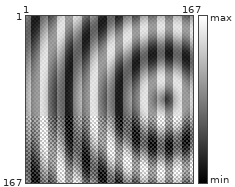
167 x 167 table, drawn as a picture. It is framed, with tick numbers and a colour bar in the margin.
Seam: horizontal, 60% of the way down, the top part calmer. Average level on the scale: 50%. Stripes: upright, repeating 10 times. Rings: centred on the middle right. Slope: none.
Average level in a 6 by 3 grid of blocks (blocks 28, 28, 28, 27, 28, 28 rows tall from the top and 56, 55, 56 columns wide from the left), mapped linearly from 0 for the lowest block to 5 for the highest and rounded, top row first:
325 / 330 / 325 / 325 / 330 / 325
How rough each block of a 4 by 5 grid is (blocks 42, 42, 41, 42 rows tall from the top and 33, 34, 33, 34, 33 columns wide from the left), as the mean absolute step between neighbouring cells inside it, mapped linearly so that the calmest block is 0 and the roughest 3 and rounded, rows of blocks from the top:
0 0 0 0 0 / 0 0 0 0 0 / 2 2 2 2 2 / 3 3 3 3 3
